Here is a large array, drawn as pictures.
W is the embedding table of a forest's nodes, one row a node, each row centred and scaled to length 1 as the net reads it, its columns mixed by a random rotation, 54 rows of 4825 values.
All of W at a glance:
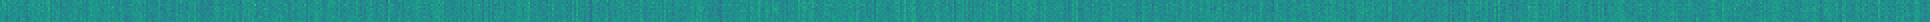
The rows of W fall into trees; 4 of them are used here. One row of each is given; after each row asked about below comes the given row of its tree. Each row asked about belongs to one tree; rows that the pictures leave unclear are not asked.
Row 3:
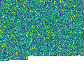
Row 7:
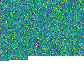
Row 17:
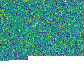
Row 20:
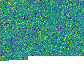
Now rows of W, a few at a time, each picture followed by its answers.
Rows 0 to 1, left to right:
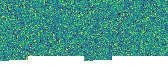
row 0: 3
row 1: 20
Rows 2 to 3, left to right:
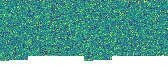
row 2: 17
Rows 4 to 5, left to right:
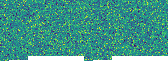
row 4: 17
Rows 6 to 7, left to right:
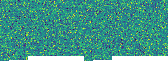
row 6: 3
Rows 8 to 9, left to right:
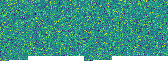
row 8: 20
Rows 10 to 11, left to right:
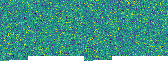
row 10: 20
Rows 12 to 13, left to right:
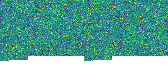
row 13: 20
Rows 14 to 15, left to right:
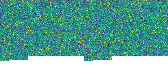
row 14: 20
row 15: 3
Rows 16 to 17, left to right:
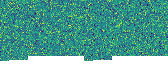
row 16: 20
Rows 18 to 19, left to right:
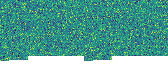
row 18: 3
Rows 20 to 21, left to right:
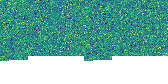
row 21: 3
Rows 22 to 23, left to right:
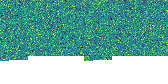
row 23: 20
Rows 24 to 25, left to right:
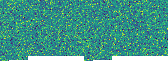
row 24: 20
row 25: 3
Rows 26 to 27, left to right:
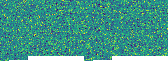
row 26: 17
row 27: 3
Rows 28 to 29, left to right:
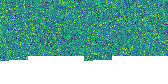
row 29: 20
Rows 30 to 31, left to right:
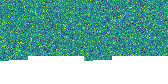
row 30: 3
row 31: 17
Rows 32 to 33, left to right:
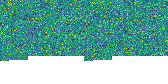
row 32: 20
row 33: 20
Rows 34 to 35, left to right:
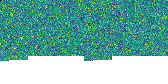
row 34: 7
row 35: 20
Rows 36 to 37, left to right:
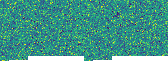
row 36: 20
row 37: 17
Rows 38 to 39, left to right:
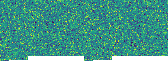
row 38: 3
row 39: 3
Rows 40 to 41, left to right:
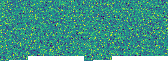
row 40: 3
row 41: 3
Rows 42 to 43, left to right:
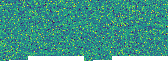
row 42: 3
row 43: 17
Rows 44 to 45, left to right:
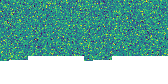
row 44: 7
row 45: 3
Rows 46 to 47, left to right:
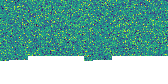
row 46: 17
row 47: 17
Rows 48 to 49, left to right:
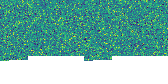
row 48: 20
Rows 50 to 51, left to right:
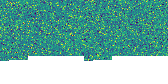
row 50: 20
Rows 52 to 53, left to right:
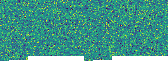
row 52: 3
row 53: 17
